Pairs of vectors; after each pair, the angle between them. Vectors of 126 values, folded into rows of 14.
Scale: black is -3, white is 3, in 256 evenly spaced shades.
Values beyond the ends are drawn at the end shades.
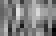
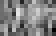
nearly parallel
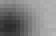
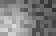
nearly opposite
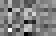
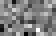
partly aligned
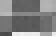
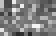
partly opposed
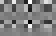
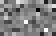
orthogonal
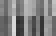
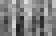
nearly parallel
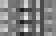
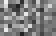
partly aligned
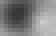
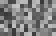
orthogonal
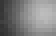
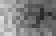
nearly opposite
